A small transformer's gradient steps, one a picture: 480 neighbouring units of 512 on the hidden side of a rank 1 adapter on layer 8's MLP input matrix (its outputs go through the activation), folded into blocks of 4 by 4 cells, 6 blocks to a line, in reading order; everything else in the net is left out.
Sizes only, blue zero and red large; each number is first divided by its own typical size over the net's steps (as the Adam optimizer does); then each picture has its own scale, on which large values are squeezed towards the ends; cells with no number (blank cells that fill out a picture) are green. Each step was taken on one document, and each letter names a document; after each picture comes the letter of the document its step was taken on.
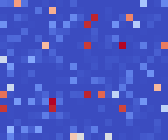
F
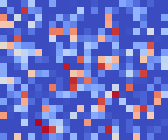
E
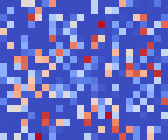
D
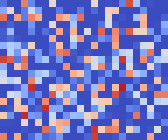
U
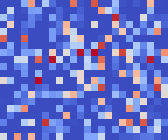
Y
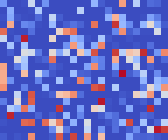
Y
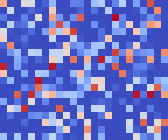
Y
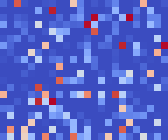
F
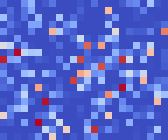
E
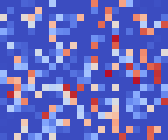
D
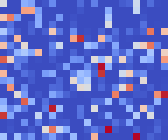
E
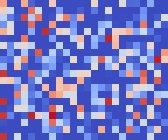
U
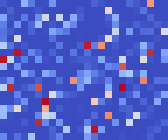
E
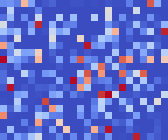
E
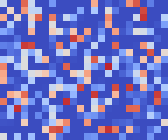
U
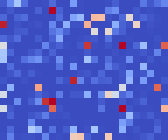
F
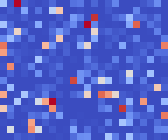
F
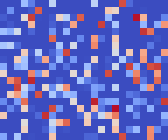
D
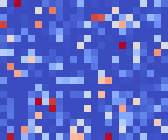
F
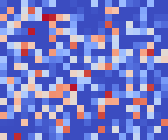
U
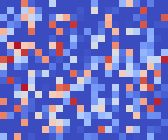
U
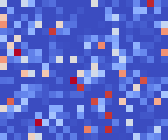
E
